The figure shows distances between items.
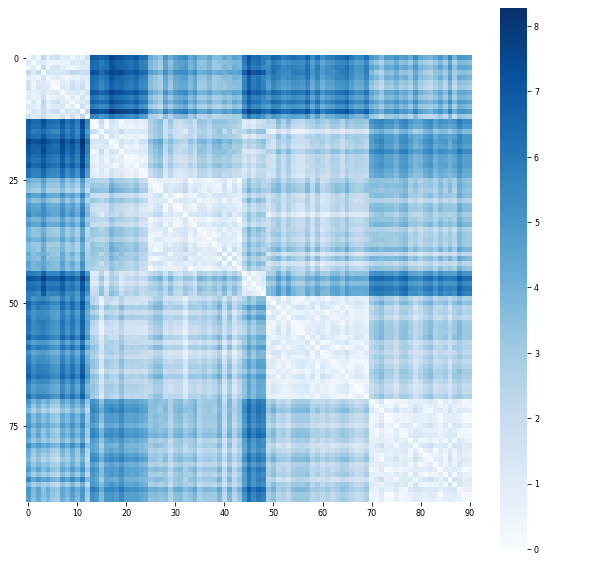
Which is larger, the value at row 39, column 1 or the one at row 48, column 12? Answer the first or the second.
the second
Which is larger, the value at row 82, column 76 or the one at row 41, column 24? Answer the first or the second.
the second
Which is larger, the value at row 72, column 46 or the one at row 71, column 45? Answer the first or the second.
the second
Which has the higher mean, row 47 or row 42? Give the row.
47
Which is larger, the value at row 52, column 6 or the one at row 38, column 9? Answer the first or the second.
the first
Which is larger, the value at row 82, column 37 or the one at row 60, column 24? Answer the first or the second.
the first
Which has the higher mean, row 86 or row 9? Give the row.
9
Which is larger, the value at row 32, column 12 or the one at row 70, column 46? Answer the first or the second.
the second
